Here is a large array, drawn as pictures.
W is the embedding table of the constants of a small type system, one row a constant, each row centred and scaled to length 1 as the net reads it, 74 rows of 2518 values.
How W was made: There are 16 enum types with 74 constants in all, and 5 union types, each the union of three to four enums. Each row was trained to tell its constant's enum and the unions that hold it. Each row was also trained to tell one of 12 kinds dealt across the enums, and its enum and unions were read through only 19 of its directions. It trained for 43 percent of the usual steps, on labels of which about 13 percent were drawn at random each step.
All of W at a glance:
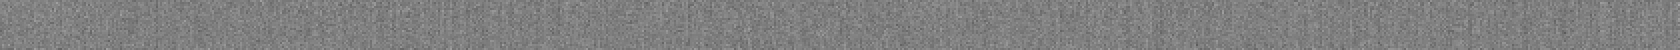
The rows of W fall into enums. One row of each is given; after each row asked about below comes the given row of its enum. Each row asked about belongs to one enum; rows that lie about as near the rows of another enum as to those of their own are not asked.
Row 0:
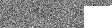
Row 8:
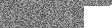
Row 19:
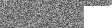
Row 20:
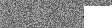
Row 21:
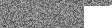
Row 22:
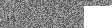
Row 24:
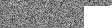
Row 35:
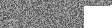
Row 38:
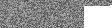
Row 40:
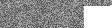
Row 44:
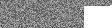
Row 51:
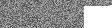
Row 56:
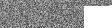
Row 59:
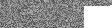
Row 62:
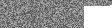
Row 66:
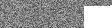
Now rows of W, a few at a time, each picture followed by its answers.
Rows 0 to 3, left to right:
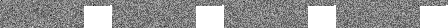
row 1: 62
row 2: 20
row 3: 51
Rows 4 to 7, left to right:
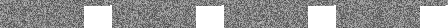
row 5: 40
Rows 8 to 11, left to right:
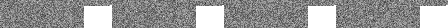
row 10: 19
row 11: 0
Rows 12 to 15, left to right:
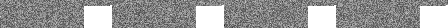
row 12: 62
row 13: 51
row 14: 59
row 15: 40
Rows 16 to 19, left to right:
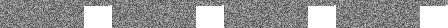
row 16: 19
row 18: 8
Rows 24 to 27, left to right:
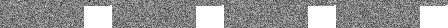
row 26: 66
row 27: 51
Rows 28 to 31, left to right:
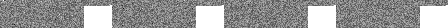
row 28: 56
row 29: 51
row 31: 22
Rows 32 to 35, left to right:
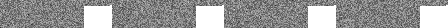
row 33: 24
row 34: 22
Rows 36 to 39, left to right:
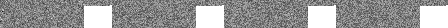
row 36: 22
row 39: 62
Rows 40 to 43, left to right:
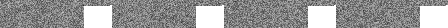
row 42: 8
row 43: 24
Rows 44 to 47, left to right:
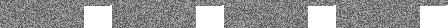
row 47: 66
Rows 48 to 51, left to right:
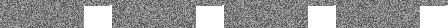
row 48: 38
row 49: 35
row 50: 40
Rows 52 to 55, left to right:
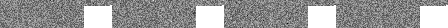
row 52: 20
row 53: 8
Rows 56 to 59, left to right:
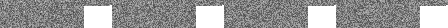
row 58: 24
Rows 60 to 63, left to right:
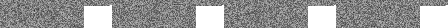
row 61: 40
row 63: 62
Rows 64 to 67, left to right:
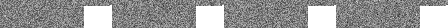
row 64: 24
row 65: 66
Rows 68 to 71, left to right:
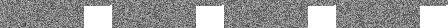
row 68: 19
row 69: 0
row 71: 66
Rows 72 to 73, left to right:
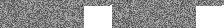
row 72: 8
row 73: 21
